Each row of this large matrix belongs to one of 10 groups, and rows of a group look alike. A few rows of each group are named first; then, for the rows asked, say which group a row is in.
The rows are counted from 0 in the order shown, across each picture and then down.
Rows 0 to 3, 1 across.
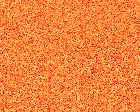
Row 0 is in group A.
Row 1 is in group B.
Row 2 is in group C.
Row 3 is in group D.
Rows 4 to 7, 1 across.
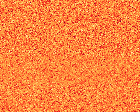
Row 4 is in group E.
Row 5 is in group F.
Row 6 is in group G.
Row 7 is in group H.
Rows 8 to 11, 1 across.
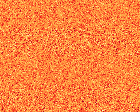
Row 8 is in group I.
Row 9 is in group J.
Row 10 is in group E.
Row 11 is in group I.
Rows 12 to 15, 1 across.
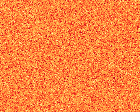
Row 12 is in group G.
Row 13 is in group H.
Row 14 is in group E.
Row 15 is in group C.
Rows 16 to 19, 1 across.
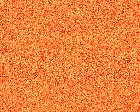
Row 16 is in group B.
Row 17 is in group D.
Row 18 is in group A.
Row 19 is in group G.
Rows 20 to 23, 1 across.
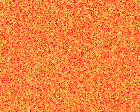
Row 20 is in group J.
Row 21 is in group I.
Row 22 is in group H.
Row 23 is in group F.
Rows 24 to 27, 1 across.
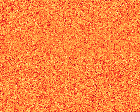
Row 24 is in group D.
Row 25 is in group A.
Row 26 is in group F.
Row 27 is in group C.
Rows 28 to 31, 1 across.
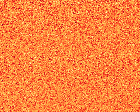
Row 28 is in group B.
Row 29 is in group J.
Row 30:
B
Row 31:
G
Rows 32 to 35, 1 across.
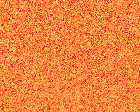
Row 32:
I
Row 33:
J
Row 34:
G
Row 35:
D
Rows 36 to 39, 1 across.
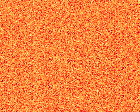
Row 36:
H
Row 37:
B
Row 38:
B
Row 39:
B
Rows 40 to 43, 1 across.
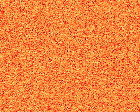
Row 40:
A
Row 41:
F
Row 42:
B
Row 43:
D
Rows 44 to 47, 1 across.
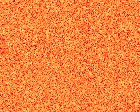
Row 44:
J
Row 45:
A
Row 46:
J
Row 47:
G
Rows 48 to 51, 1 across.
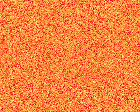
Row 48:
D
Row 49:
A
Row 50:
E
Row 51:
J
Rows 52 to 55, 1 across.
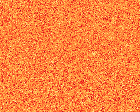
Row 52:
I
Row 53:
E
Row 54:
I
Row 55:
J
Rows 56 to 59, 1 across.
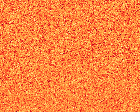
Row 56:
D
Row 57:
C
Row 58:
D
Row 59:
F
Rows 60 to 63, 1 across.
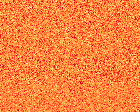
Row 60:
J
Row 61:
C
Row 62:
F
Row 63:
H
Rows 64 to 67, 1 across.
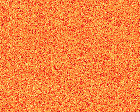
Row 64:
I
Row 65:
I
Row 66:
F
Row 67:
H
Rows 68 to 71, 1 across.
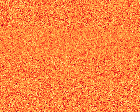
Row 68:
I
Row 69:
G
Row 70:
F
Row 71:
E
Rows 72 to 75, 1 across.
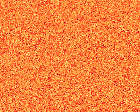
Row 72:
E
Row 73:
A
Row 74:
C
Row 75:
E
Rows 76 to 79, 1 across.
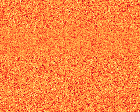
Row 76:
A
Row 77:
C
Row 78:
C
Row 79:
H
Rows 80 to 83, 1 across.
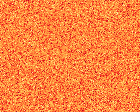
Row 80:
D
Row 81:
G
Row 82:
F
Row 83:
I
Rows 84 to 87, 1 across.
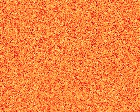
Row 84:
C
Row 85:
C
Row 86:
B
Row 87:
D
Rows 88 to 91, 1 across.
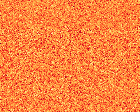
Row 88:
H
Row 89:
H
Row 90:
D
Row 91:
H
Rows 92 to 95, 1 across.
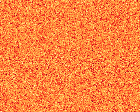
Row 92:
F
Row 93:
C
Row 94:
J
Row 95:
C
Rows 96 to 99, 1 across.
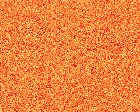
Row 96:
F
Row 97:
F
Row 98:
C
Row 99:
E
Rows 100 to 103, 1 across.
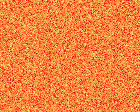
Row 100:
J
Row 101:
E
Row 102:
G
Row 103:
F
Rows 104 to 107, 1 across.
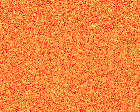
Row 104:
E
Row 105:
D
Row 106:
G
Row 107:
F
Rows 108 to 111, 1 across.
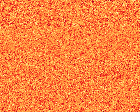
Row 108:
D
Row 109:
H
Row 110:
F
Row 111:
I
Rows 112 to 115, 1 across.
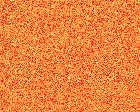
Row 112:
D
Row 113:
C
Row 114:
I
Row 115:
I
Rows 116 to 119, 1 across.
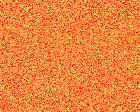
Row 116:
J
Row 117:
D
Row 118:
G
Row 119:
H
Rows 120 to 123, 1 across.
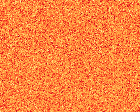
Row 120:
A
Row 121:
I
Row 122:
H
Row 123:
D
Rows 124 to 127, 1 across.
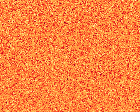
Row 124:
E
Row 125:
I
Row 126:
F
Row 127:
J
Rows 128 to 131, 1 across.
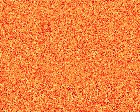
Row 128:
D
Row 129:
E
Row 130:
A
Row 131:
B
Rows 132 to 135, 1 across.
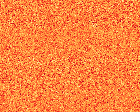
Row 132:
E
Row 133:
I
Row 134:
H
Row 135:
A
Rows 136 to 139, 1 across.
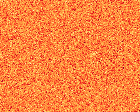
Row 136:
C
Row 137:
E
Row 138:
B
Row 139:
H
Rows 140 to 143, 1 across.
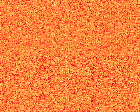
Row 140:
H
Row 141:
F
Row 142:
C
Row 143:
C
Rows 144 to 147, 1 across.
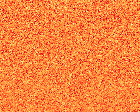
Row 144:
F
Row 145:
D
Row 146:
J
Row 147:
H
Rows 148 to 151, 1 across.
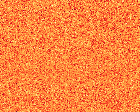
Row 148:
H
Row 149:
C
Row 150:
F
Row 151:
F
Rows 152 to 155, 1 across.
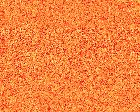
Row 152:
A
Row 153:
A
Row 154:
H
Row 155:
D
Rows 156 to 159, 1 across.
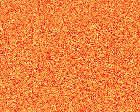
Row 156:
E
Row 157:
B
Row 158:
E
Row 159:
J
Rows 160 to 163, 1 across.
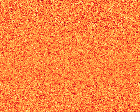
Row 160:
E
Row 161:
D
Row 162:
H
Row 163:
C
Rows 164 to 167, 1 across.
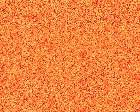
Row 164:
F
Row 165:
G
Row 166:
A
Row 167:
J
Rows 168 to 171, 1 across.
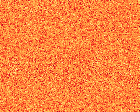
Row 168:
H
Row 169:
C
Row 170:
I
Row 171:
H
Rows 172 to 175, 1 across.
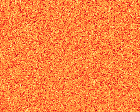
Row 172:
A
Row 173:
E
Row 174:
E
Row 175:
A
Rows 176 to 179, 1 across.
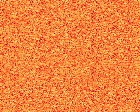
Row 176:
C
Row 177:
C
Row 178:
C
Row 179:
J
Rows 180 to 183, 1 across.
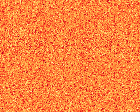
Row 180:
A
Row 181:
I
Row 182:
A
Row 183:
J
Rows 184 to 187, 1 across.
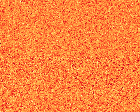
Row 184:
A
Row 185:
H
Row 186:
B
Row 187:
D
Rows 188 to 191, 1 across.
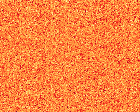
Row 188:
F
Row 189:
F
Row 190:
A
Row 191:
F
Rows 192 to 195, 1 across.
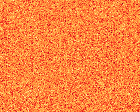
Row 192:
D
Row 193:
B
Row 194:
B
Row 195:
G
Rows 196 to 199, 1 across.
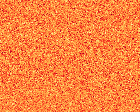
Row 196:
F
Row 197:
H
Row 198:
I
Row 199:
J
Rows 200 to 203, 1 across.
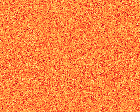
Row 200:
J
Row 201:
G
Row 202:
F
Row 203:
J
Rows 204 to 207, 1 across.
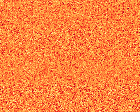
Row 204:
B
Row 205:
H
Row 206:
G
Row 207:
J
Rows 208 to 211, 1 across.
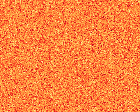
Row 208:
A
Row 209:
C
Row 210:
E
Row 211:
E
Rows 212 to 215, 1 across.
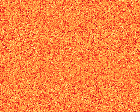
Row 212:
A
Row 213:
D
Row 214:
A
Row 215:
C
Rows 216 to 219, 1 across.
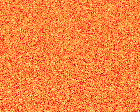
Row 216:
J
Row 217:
A
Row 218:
F
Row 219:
H
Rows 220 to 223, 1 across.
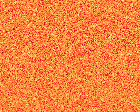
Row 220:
E
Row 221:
J
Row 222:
I
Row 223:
E
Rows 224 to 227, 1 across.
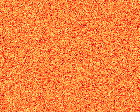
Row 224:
G
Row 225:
C
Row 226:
D
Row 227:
A
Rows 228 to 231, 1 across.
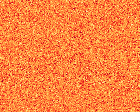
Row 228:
F
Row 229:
H
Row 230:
I
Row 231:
A
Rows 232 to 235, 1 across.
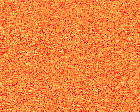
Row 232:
D
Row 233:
A
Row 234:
F
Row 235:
B
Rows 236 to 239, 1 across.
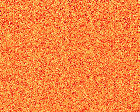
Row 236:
H
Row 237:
H
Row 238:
H
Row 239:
G
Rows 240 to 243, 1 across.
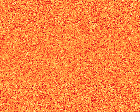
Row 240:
E
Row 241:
A
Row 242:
J
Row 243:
C
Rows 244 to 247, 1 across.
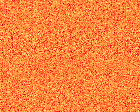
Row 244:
B
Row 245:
G
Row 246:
I
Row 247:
H
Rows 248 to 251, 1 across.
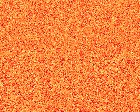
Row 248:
I
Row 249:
F
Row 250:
D
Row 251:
B
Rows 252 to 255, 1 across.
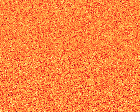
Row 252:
J
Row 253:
E
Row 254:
H
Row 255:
E
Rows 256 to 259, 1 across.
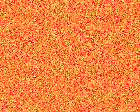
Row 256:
F
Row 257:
J
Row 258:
F
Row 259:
J
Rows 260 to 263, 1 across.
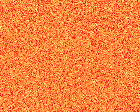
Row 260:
E
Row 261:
C
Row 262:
E
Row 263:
G
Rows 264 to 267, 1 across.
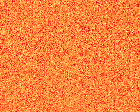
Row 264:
B
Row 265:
A
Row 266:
F
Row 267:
A
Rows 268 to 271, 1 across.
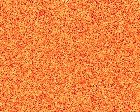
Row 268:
C
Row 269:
B
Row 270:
J
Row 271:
C
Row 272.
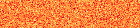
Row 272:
F
